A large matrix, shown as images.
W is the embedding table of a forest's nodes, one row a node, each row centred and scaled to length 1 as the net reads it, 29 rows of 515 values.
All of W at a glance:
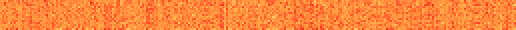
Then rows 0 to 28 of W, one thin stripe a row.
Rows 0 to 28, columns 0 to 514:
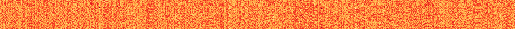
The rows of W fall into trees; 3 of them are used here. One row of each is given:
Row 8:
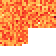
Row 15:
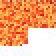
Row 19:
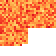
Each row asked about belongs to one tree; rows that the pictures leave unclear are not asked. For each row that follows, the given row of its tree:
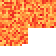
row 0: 15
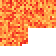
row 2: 15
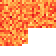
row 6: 19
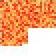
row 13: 8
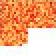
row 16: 19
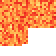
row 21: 8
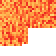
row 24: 8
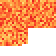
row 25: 19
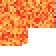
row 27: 8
